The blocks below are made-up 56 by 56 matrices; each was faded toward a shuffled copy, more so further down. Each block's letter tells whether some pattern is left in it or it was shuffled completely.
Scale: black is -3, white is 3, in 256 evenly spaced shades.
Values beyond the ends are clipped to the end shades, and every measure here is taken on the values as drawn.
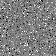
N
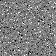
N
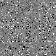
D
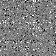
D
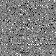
D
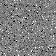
N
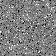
N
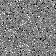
N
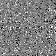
D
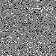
D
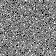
N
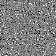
D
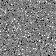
N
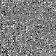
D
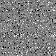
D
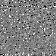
D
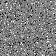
N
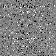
D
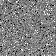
N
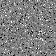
N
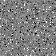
D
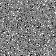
N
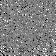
D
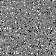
D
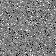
N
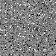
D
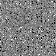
D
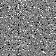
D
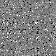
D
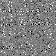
D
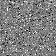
N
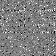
D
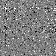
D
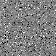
D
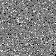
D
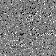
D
